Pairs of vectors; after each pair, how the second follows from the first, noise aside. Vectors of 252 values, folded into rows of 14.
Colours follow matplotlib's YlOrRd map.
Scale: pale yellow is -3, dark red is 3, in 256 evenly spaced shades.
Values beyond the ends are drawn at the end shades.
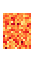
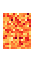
reversed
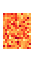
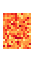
copied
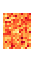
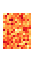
reversed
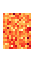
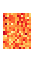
reversed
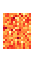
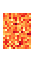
reversed
